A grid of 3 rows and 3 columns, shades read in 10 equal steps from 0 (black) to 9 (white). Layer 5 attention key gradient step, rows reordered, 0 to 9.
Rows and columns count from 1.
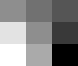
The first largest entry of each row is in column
1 1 1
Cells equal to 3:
1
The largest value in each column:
9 6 3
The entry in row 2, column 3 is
2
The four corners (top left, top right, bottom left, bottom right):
5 3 9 0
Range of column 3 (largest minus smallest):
3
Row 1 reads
5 4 3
